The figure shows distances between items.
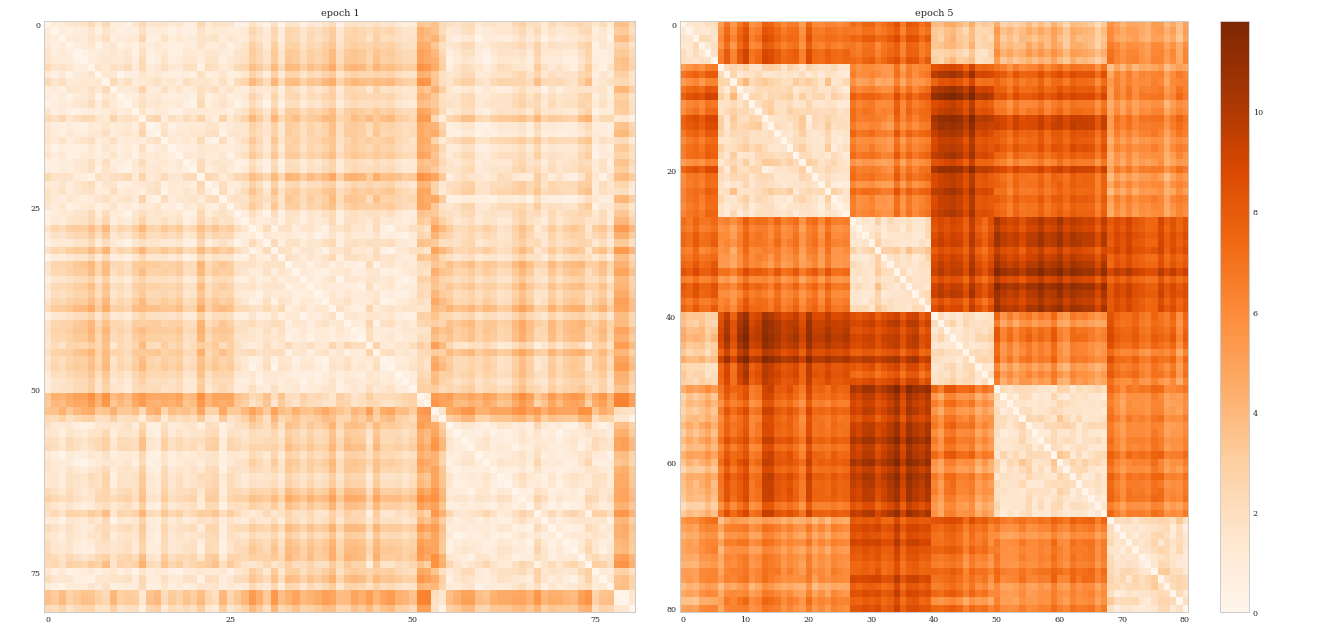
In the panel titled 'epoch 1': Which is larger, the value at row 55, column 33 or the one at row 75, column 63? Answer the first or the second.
the first
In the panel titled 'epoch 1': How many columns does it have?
81
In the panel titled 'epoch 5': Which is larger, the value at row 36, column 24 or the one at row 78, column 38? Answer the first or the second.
the second
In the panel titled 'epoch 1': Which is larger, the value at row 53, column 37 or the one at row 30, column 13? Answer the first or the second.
the first
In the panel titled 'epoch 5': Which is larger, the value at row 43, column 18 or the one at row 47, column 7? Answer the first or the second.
the first
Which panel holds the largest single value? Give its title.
epoch 5
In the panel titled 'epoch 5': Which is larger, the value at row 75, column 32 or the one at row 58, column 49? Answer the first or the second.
the first
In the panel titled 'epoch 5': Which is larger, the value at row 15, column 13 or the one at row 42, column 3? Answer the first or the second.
the second
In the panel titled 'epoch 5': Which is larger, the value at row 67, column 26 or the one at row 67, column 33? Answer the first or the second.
the second
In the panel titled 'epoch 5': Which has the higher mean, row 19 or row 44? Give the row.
44
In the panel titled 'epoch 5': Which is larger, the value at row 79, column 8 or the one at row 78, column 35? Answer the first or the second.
the second
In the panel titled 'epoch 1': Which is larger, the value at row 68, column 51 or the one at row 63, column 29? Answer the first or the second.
the first
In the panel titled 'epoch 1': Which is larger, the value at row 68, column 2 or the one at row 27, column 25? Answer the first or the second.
the second
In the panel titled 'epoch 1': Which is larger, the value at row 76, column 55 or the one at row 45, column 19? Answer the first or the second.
the second
